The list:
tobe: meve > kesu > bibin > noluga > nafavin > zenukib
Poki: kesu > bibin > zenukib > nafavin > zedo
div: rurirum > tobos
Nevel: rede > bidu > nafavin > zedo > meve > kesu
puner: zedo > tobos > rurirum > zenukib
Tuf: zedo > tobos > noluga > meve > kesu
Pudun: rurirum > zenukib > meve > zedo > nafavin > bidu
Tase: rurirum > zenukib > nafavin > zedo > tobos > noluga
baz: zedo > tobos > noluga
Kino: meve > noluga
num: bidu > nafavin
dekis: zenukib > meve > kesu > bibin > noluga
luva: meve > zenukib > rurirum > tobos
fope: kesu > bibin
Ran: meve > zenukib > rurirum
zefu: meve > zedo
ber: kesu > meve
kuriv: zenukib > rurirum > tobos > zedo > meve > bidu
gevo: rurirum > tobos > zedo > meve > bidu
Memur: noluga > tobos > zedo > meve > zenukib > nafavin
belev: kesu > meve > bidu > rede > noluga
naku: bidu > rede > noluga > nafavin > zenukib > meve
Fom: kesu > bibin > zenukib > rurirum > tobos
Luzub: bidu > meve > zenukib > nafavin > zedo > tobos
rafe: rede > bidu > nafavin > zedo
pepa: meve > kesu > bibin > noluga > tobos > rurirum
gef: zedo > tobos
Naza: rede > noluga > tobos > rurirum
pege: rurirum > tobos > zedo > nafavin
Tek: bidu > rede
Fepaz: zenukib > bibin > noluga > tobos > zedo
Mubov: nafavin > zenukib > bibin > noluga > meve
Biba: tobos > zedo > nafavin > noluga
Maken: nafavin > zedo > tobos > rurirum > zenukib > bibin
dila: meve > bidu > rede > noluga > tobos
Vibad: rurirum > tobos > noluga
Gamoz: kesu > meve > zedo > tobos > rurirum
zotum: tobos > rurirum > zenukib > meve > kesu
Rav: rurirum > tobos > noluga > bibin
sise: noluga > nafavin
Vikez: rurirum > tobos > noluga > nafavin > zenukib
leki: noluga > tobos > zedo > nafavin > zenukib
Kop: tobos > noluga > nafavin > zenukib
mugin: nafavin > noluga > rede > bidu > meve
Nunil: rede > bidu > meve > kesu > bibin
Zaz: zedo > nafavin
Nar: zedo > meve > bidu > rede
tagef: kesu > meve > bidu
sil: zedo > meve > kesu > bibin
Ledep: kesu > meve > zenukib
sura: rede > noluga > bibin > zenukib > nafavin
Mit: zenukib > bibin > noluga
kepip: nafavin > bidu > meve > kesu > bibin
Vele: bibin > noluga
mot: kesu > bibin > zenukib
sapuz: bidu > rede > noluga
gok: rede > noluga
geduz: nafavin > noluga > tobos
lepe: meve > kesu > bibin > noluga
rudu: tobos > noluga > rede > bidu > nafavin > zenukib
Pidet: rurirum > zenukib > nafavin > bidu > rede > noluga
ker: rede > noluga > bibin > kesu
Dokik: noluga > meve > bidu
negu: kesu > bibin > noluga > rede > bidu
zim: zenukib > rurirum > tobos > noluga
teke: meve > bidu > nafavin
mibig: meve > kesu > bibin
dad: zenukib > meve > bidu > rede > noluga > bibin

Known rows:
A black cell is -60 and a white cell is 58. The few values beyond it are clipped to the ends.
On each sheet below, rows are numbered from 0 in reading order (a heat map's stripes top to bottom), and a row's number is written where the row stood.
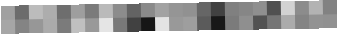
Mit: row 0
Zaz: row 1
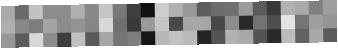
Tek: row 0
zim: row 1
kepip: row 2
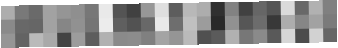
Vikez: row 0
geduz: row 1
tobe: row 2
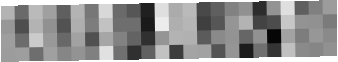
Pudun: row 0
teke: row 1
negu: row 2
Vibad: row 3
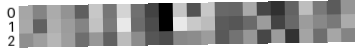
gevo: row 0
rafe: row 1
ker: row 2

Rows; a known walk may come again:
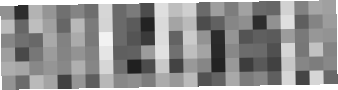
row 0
naku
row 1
Pudun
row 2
Biba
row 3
Kop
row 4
div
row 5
tobe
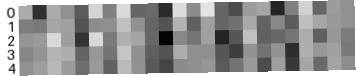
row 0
Luzub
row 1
Kino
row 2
sil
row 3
Vele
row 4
ker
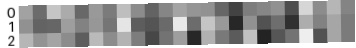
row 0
Mit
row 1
geduz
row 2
zotum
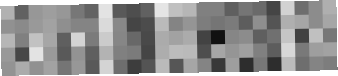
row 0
Pidet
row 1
gok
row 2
Poki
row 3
dad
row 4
Rav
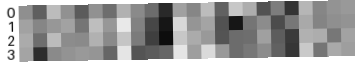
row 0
belev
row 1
Zaz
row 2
Tek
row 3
rudu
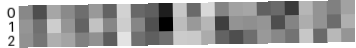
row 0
dila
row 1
Nar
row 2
sura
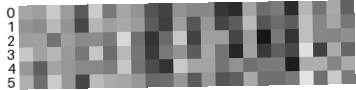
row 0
fope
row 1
ber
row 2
Vibad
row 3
Fom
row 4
sapuz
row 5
Ledep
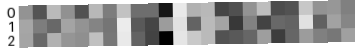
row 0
teke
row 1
Vikez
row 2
rafe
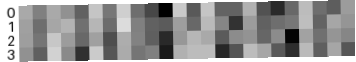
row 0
gevo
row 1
Fepaz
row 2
negu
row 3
kepip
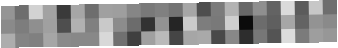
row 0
dekis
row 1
Tuf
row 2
zim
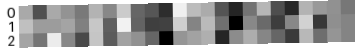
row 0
num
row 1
Maken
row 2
Nunil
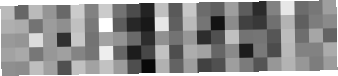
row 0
kuriv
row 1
pege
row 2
mibig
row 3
Naza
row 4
zefu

